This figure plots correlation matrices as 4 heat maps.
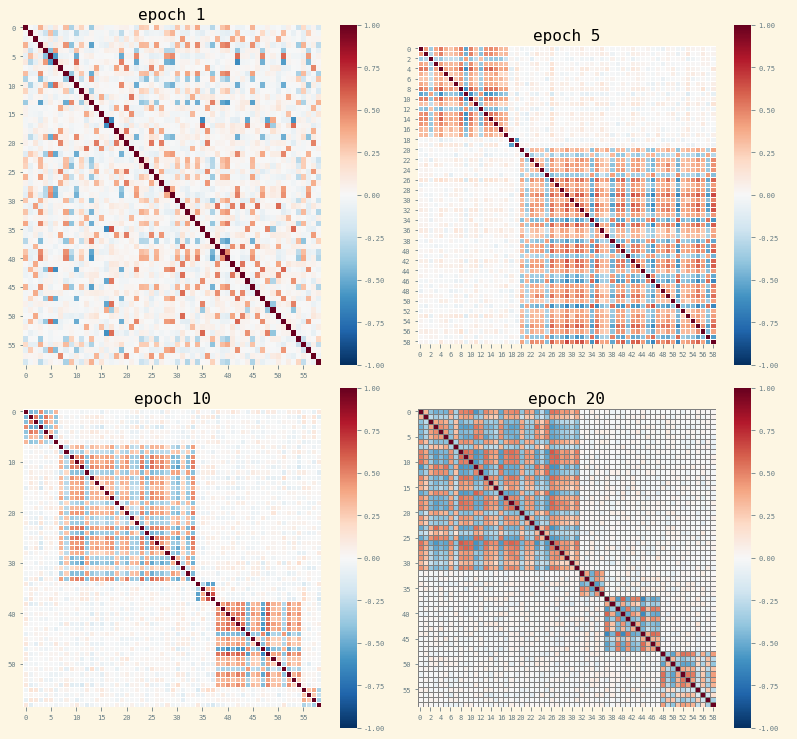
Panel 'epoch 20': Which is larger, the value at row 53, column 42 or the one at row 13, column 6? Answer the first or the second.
the second
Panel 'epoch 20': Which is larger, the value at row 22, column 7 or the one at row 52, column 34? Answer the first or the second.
the second
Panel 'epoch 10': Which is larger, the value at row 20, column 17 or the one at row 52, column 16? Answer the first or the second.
the first
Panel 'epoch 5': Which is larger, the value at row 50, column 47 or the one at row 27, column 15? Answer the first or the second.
the first
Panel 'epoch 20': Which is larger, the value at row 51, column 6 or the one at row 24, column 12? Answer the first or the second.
the second
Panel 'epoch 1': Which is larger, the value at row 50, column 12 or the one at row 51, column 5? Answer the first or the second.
the second
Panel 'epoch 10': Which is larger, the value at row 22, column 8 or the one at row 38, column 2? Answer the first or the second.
the first
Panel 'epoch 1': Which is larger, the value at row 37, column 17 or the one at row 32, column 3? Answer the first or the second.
the second
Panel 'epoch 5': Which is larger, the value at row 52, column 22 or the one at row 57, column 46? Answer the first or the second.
the second
